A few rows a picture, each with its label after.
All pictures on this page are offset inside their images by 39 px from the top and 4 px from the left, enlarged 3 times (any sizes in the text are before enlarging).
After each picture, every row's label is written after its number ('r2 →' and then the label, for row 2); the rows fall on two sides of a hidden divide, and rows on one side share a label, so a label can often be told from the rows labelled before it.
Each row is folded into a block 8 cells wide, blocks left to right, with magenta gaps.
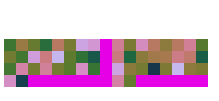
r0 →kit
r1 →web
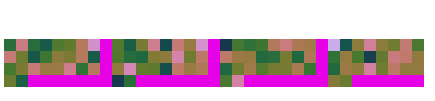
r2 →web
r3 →web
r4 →web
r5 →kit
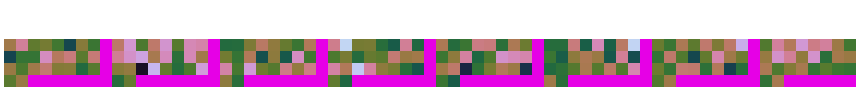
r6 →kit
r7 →kit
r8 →web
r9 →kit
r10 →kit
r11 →web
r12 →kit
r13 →kit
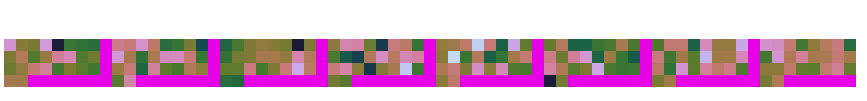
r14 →kit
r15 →kit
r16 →web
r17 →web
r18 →kit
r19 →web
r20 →web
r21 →kit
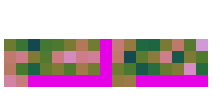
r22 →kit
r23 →web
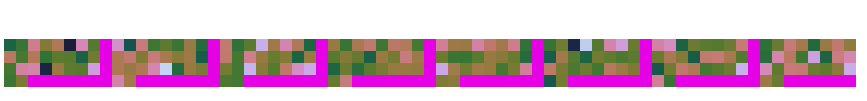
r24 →web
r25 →kit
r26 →web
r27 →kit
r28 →kit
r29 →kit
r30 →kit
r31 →kit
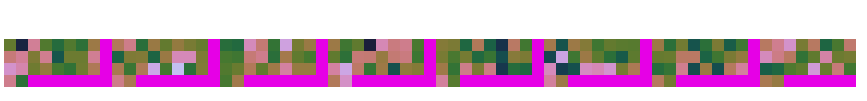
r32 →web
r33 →kit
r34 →web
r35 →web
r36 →kit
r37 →kit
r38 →web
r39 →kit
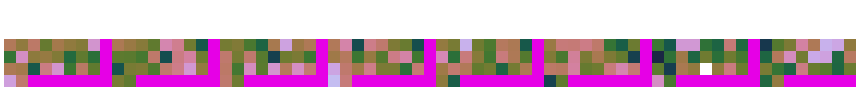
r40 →kit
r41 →web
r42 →web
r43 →kit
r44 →web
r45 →web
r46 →kit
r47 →kit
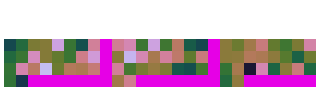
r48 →web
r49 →kit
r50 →kit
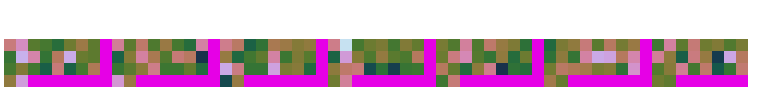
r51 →kit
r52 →kit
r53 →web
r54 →kit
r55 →kit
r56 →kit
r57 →web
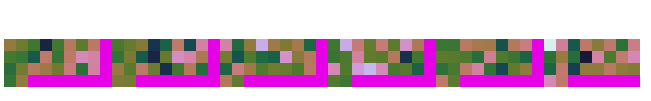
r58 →web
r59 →web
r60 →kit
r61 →kit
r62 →kit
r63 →kit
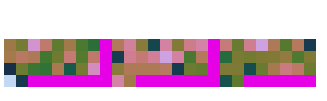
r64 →kit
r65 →kit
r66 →kit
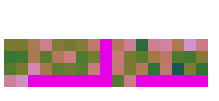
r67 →kit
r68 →kit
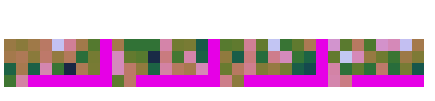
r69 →kit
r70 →web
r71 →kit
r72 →kit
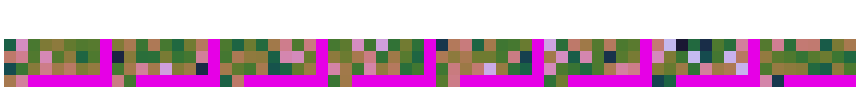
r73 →kit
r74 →kit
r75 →web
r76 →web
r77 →web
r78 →web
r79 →web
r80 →kit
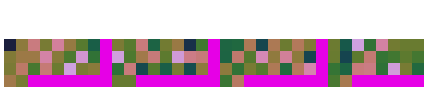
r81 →web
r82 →web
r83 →web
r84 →web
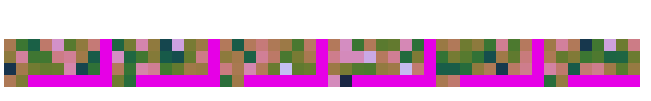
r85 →kit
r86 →web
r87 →web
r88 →kit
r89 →kit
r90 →web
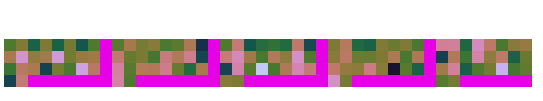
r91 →web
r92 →kit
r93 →kit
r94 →kit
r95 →kit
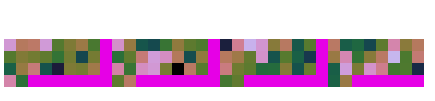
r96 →kit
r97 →kit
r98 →web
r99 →kit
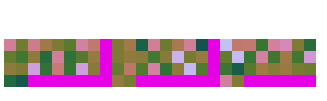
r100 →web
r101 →kit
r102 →kit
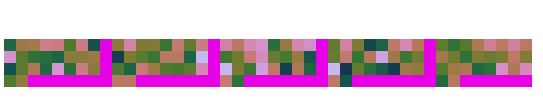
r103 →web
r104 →kit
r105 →kit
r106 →kit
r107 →web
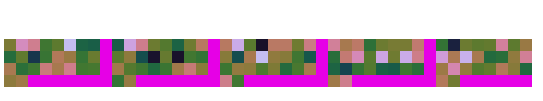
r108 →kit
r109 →web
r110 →web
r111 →kit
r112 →web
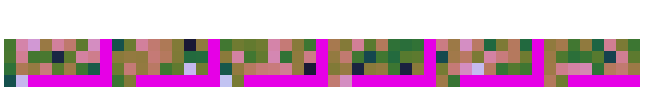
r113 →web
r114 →web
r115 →kit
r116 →kit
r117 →kit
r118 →web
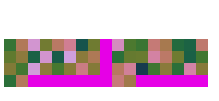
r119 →web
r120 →kit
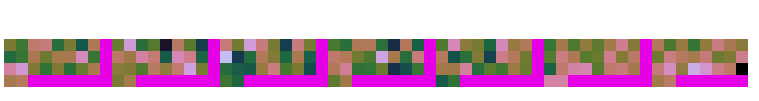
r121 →web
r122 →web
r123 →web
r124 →kit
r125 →web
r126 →kit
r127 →kit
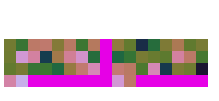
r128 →kit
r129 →kit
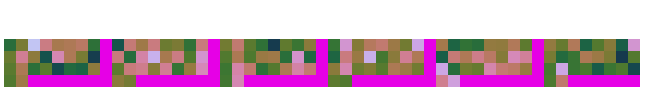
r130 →kit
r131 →web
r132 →web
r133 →web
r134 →kit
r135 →web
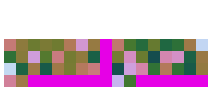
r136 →kit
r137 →kit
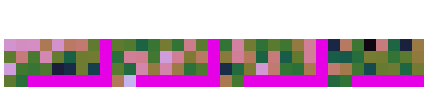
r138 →kit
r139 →kit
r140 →kit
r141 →web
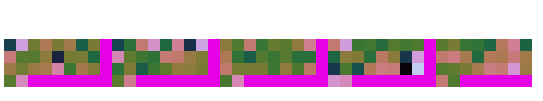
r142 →web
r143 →web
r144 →web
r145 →kit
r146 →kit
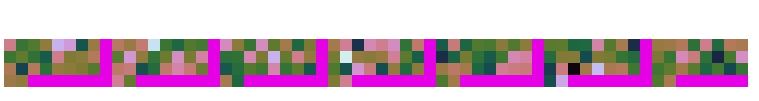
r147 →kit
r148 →kit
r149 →kit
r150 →kit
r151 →web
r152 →kit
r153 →web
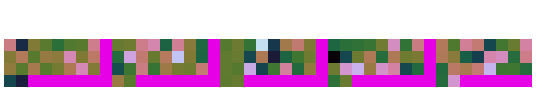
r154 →web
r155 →kit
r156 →web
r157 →web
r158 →kit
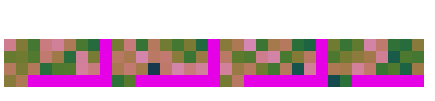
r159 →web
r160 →web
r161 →web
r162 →web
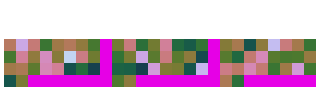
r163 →kit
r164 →kit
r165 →web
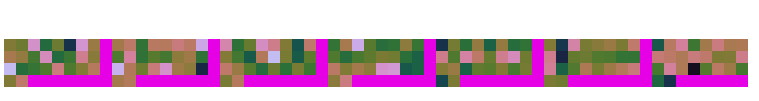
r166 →web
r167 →kit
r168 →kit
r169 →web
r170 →web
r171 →web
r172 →web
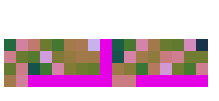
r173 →web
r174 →kit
